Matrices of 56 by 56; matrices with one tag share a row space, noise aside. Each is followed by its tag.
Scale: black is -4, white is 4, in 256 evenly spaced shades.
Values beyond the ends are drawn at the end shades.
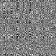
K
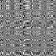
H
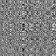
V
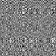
V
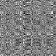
H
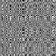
V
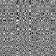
K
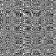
H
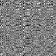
H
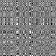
K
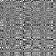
H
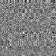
V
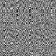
K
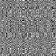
V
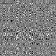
K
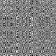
K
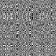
K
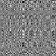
V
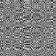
H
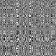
K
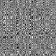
K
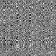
K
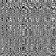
V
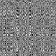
K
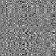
V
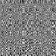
V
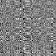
H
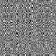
K
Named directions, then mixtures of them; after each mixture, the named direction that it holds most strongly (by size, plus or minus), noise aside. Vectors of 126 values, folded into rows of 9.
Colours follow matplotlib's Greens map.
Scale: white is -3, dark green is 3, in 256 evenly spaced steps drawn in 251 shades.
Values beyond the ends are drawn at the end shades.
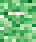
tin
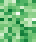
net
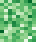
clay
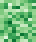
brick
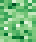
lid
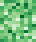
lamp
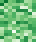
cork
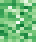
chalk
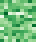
tin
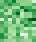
net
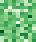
chalk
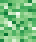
tin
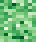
lid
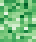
lamp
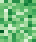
clay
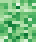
brick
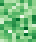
lamp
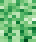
net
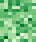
brick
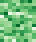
tin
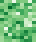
lid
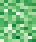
clay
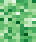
net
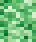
cork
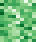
chalk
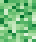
lamp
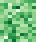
brick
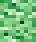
lid
